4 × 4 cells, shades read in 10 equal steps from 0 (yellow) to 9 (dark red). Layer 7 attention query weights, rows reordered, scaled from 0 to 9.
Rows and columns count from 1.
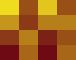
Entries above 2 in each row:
2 4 4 4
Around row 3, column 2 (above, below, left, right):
7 5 7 8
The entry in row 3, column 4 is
6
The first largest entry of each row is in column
2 2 3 1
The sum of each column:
19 22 22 21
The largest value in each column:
9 7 9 6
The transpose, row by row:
0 3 7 9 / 6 7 4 5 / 1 4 8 9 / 6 4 6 5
